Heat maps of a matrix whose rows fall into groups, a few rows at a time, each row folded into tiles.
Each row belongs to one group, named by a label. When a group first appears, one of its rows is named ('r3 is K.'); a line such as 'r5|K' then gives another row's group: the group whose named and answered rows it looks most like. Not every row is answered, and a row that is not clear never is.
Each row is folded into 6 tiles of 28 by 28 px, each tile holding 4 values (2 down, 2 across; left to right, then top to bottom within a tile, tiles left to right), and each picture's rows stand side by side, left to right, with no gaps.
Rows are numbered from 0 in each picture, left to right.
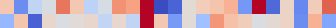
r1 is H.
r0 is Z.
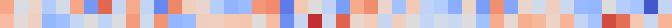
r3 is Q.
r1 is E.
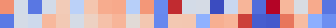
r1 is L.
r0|Z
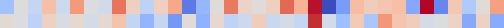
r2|H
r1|Z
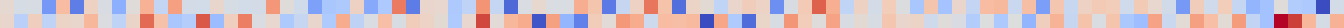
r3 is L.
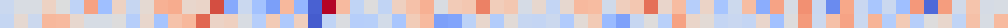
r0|H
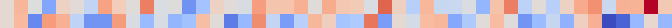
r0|L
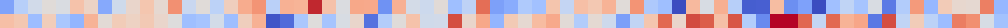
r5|L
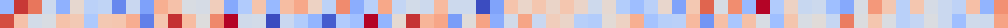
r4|H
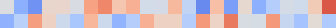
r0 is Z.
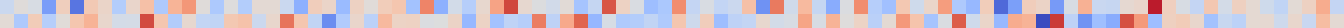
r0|E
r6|L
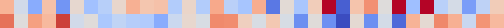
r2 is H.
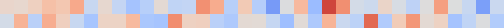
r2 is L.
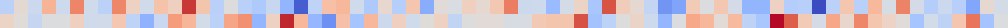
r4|Q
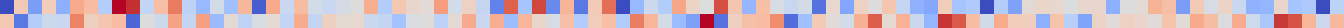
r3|E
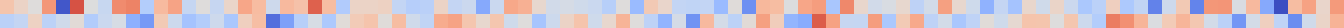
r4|E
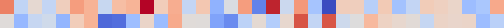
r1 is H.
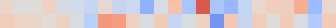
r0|Q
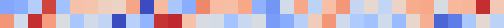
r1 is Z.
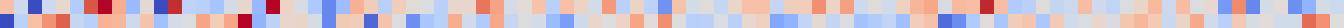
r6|L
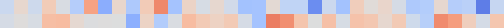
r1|Q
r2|Q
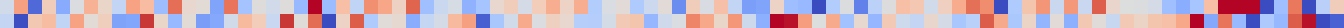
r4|Q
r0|E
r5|Z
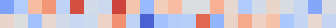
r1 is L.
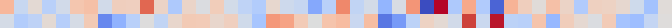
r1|Q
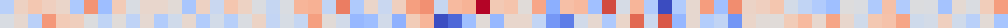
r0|H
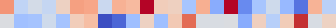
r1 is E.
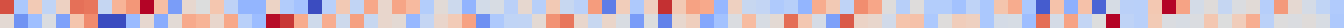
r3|H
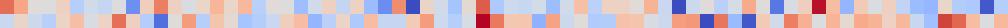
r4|L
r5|Q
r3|L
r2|E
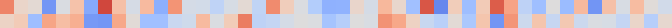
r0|L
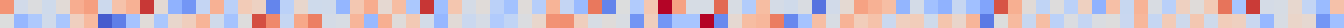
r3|H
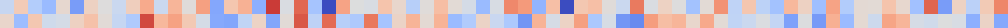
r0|E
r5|H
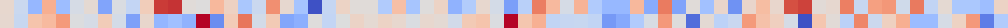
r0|H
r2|E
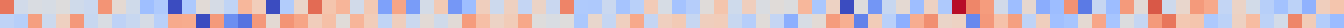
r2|E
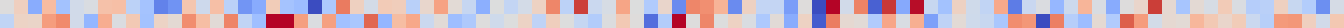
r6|L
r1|Q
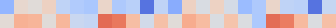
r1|Q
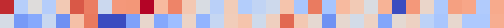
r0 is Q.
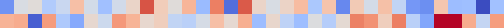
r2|Q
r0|L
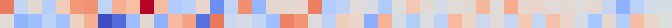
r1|L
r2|L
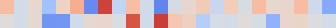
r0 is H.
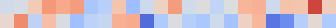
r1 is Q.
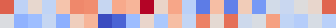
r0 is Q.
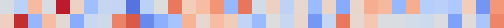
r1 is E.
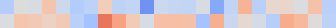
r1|L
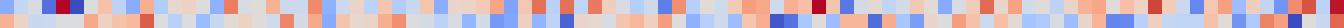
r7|Z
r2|H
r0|E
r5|L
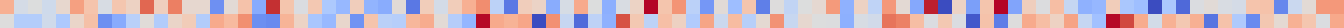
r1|L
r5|H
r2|E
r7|L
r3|L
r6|Q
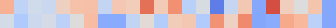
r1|L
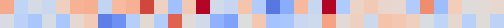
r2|H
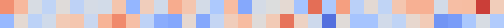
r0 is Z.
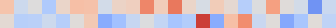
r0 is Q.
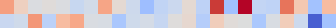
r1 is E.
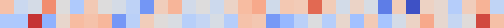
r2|E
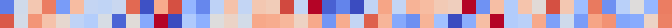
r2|Z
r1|Z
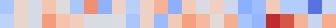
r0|H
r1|Q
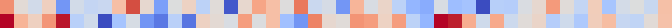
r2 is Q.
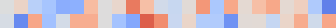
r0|E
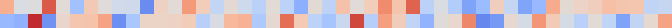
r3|Z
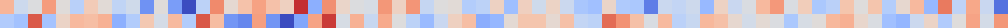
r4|Z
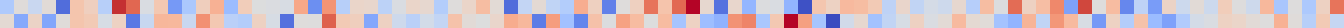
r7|H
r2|L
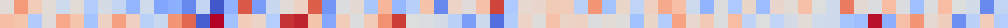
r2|H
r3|H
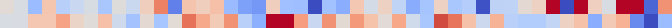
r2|Q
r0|H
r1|Q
